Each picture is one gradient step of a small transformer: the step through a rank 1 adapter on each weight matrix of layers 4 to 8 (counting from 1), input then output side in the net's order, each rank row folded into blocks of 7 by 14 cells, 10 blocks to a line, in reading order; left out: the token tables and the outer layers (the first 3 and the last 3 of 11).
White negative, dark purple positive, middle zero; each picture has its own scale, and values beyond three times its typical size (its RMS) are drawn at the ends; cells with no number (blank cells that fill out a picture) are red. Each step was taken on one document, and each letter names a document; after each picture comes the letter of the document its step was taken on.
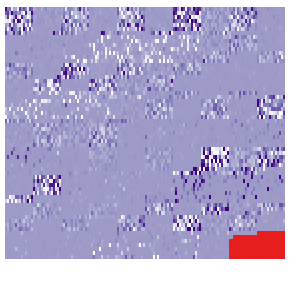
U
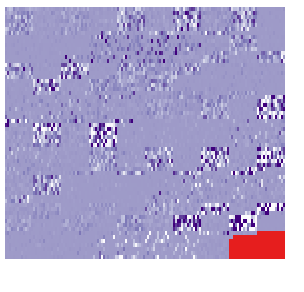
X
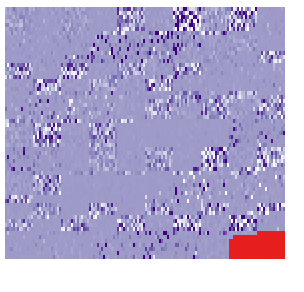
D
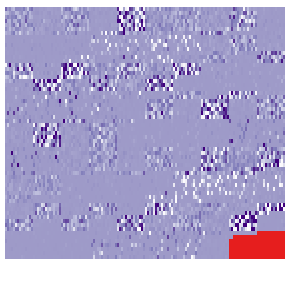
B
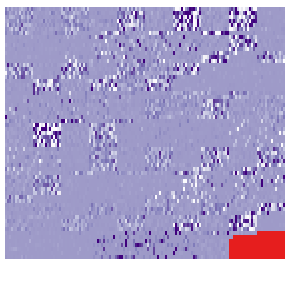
X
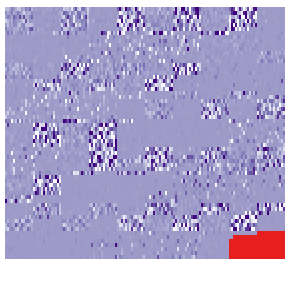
B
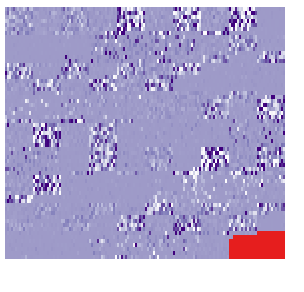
X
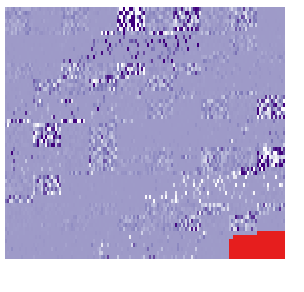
B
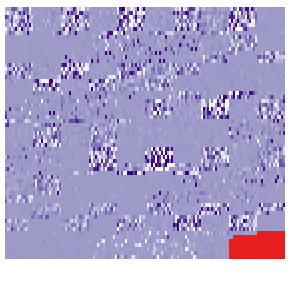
X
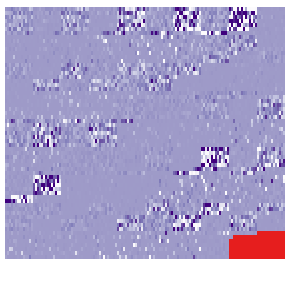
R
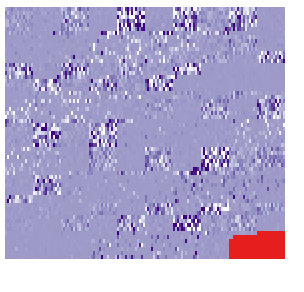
U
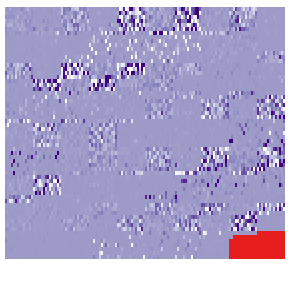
B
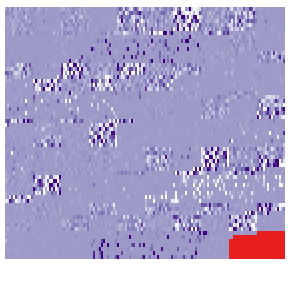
B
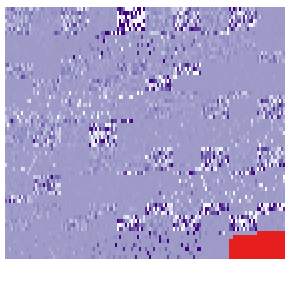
R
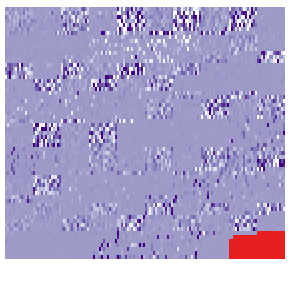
B
